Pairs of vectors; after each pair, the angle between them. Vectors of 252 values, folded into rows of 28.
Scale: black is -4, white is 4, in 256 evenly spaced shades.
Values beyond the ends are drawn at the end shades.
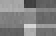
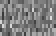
orthogonal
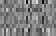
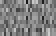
nearly parallel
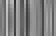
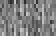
partly opposed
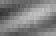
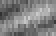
nearly parallel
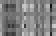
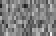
partly opposed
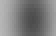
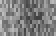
partly aligned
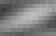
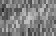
partly aligned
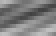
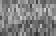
partly opposed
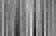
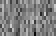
partly aligned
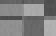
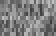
partly opposed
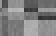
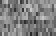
partly opposed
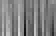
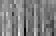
nearly parallel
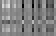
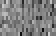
partly aligned
